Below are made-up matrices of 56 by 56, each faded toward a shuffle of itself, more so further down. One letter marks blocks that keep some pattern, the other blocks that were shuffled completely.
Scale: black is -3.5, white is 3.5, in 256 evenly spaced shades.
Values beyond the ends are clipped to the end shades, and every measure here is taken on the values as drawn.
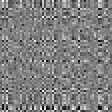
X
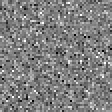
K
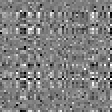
X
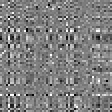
X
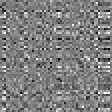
X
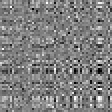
X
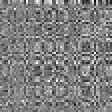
X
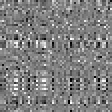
X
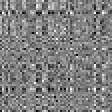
X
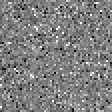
K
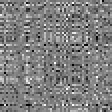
X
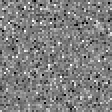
K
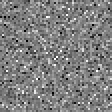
K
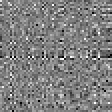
X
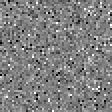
K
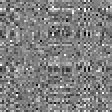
X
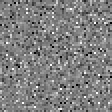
K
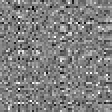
X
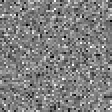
K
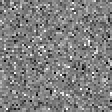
K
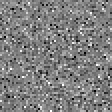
K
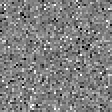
K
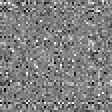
X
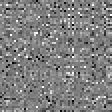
X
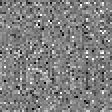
X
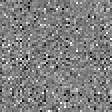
X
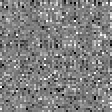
X
